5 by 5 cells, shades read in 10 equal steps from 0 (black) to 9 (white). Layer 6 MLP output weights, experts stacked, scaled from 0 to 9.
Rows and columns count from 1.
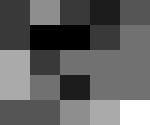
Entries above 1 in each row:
4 3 5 4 5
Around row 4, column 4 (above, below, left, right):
4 6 1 4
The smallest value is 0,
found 2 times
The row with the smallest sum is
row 2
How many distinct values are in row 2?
3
